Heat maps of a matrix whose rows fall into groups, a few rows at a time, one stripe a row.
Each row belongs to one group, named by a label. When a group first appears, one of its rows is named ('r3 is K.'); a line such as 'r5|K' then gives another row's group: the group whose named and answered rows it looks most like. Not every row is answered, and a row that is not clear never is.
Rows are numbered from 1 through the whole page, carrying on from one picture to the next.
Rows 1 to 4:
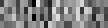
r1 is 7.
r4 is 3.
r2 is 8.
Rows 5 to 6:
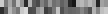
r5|3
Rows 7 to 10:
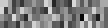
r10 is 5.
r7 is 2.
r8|3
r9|8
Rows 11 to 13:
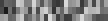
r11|5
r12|5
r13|3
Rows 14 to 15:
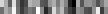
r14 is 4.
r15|4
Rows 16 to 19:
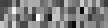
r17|8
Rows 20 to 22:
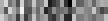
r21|3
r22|2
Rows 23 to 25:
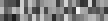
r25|5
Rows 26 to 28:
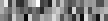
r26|4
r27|2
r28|8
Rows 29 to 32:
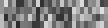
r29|4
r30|2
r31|3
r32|2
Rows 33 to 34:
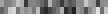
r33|3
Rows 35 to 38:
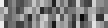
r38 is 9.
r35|9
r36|4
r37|9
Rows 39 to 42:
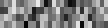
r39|4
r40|8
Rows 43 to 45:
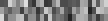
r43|7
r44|2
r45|3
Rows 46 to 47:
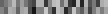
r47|2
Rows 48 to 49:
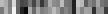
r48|4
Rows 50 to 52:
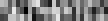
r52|8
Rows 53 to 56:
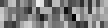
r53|7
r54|2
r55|4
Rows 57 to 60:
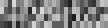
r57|2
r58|9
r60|5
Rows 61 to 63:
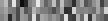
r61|4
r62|2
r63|9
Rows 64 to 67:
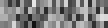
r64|9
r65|3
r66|2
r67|8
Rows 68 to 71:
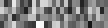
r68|9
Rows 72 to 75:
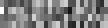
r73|3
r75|7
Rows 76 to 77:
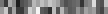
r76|9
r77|4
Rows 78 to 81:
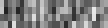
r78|9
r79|9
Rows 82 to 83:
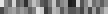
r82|4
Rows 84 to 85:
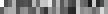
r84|9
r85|7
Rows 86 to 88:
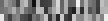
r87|7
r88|2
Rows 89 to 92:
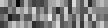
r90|5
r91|9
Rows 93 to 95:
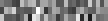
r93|5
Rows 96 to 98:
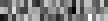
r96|8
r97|4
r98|5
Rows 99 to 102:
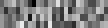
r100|5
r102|3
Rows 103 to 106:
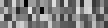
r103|8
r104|8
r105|9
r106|3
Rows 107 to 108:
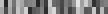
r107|3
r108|3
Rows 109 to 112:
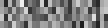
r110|2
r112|8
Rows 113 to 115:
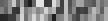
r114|5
